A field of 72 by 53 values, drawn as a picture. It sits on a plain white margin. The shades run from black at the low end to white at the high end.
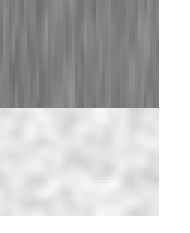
The table splits into 2 rows of 1 panel. Panel 1,1: middling, streaked downward, faint in contrast. Panel 2,1: very high, blotchy, faint in contrast.
